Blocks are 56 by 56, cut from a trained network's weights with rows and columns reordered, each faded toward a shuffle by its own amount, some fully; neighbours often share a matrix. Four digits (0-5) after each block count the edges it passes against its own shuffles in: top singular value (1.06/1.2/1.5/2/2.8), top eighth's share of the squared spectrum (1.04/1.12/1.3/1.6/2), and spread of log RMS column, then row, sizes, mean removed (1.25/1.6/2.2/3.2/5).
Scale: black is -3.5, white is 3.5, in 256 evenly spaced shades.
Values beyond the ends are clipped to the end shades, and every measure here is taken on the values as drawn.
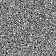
0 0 0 0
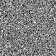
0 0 0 0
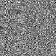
3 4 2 2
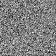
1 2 0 1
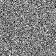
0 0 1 0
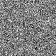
0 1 0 0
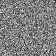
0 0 0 0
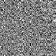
3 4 2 1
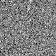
0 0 0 0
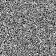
0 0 0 0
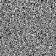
2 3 1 1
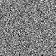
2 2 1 0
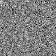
2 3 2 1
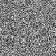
3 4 2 0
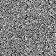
2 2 1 0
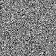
2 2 0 0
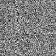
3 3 2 0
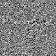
2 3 1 2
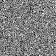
1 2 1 1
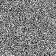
1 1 0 0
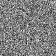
2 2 0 0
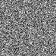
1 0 0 0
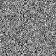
3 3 1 1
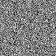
1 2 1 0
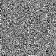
2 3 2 1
